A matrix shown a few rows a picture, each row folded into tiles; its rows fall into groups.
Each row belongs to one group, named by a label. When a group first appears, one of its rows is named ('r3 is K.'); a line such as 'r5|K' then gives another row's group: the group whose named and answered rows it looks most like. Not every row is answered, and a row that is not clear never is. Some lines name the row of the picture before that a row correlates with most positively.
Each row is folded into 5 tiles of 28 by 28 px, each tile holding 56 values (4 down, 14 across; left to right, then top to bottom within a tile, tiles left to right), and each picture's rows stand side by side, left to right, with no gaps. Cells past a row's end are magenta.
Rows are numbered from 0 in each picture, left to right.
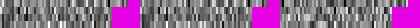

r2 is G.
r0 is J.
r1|J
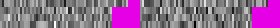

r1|J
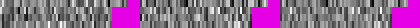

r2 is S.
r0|J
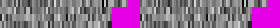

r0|S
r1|S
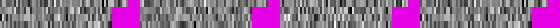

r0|S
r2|G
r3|S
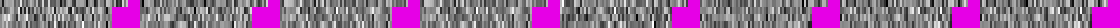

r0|G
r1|G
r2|G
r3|G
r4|J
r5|S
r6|S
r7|S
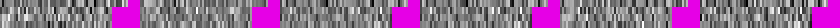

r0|G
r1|G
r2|S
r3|S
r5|S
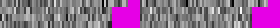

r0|S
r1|S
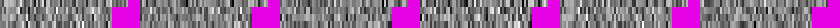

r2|S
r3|S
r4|G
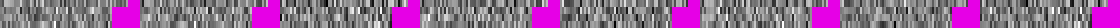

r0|G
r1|G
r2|S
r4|J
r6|J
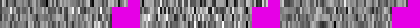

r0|S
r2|J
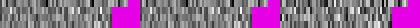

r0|S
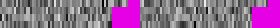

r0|S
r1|J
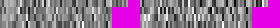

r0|G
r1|G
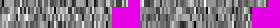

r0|G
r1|J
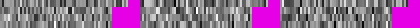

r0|G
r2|J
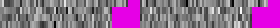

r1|S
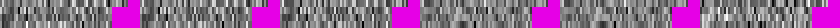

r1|J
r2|J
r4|J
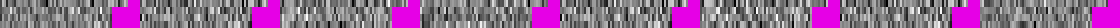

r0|S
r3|J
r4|S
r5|G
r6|S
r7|J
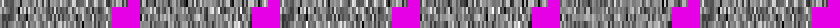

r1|S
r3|S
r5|J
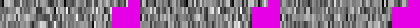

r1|S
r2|S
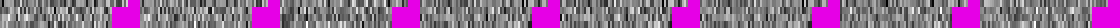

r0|G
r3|S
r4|S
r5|S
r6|S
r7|G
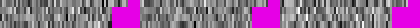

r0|S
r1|J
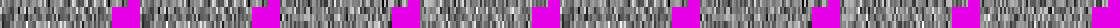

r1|J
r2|S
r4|J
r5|S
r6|G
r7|G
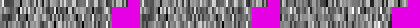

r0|J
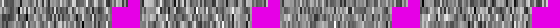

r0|J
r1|G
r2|G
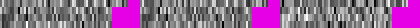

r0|J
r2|G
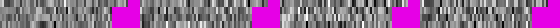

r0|J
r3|J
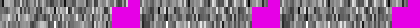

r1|J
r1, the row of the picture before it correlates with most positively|1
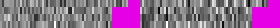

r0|G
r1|J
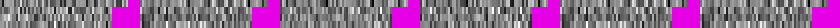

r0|G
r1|J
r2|S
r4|J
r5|J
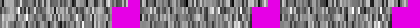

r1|S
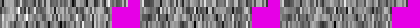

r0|G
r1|J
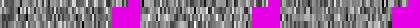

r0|J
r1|G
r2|S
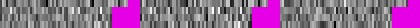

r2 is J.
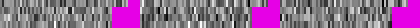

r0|G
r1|J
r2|S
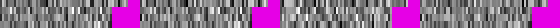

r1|S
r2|G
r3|S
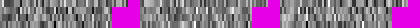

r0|J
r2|G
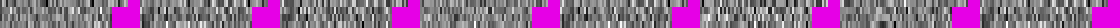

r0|S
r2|J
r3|G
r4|J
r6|J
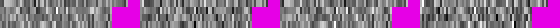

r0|G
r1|J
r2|G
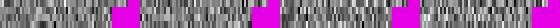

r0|J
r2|J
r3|G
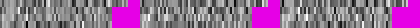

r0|G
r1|G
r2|G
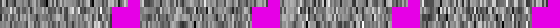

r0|S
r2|G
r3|J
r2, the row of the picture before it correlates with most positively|0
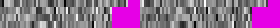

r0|G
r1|J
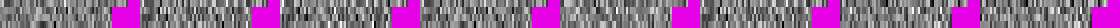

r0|J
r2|J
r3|J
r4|G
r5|J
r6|S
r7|S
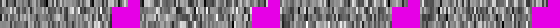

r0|S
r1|G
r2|J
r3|J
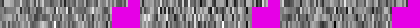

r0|G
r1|G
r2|J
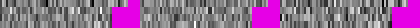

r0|S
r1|G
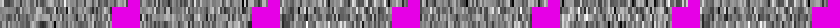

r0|J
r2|J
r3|S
